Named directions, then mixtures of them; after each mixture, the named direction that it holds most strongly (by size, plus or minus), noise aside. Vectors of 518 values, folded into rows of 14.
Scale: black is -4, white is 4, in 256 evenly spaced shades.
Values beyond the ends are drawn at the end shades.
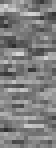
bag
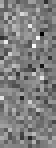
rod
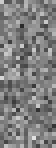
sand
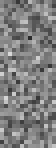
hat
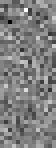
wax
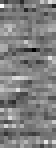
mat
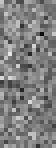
sand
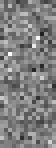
rod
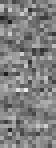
wax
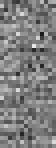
rod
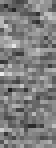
bag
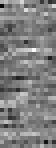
mat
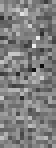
rod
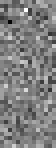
wax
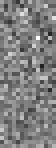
wax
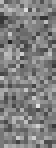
sand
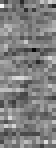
mat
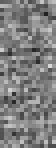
hat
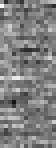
mat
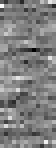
mat
